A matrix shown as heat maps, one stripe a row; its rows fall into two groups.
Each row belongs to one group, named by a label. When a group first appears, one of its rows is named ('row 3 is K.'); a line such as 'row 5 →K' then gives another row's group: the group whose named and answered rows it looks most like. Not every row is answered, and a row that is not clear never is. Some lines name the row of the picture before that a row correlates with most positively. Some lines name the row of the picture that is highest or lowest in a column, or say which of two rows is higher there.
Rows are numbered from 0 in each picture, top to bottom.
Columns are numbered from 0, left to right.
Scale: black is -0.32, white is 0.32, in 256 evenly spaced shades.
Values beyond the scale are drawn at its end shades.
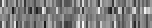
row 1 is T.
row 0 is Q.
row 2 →Q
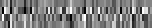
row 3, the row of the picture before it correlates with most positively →2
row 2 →Q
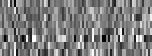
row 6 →Q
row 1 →Q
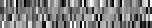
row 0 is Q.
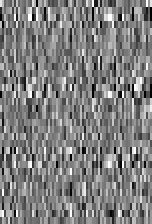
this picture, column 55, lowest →30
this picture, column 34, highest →21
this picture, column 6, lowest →12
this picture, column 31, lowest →22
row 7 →Q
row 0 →T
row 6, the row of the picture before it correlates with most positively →1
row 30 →T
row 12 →T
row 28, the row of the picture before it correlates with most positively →1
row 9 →T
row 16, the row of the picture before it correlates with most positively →1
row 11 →T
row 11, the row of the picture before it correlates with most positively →1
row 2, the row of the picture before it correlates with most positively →1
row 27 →Q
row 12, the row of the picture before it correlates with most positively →3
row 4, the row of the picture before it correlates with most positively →2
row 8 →T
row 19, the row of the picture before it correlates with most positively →3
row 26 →Q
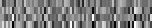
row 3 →T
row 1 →T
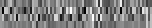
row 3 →T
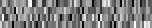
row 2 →Q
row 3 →T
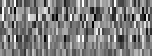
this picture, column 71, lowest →1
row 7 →T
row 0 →Q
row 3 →T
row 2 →T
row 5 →Q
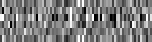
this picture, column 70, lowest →2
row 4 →Q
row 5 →Q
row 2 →T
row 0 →Q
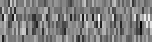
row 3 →T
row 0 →Q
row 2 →T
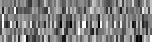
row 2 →Q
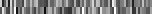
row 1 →Q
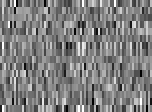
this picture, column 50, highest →0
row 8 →T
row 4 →T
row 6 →Q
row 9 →Q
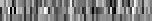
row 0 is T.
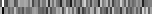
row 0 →Q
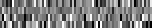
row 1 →Q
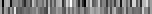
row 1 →Q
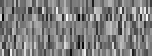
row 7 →Q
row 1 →T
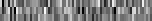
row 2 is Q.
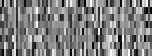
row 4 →T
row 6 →T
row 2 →Q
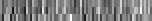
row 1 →T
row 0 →T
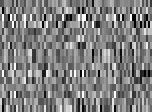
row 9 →Q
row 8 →T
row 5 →Q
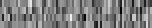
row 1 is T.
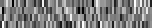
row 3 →Q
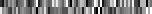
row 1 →T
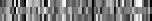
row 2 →T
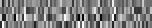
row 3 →Q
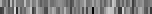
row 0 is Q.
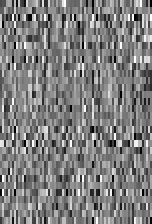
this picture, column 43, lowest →0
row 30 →Q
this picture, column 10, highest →6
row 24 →Q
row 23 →T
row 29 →T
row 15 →Q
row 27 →Q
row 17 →Q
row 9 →Q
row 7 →T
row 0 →T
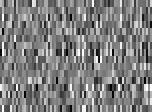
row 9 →T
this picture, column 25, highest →7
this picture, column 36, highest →13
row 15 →Q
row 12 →T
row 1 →Q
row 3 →T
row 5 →Q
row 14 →T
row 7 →Q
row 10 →Q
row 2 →Q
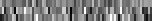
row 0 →T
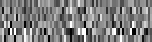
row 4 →Q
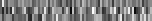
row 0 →Q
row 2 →T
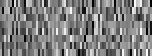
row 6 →T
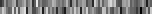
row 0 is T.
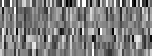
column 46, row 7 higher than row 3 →Yes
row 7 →T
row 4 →Q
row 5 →T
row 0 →Q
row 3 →Q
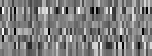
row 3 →T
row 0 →T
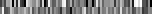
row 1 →Q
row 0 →T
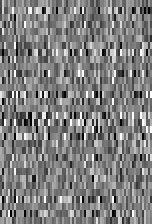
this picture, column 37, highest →1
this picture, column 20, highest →13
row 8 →Q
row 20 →T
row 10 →Q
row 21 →T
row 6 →Q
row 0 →Q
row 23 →Q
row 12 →T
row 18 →T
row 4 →Q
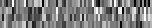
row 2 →T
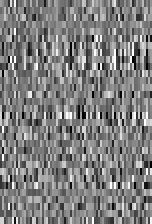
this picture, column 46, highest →31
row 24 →T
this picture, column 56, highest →8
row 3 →T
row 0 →Q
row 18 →Q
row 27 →T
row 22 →Q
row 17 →T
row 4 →Q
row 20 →Q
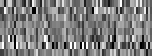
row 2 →T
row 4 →T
